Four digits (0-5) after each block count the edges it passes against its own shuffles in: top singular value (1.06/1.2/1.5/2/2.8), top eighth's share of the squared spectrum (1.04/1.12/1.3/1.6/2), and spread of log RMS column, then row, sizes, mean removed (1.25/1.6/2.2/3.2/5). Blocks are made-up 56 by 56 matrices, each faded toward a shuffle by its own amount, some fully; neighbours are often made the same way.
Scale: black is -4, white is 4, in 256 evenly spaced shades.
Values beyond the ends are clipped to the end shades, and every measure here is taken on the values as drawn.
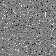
1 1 0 0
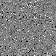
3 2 1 1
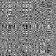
4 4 3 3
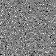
2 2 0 0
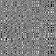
4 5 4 2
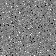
0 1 0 0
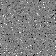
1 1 0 0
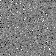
1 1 0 0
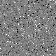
1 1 0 0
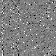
3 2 1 0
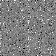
3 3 1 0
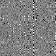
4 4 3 0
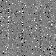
3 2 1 0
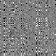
4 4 3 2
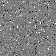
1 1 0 0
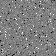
0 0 0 0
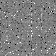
2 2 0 0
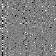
4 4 2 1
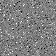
0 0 0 0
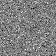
1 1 0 0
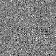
3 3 1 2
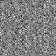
3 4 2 1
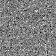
2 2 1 0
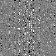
2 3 3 0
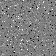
0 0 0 0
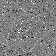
0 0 0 0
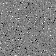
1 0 0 0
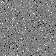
0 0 0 0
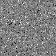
2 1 0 0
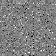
2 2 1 0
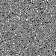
0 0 0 0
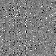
3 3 2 1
